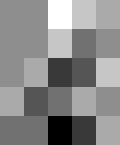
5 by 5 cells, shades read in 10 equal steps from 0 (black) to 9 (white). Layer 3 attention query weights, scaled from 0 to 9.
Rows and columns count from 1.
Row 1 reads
5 5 9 7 6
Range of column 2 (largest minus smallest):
3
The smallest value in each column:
4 3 0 2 5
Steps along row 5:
same down up up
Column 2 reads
5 5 6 3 4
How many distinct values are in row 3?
5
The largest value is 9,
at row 1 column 3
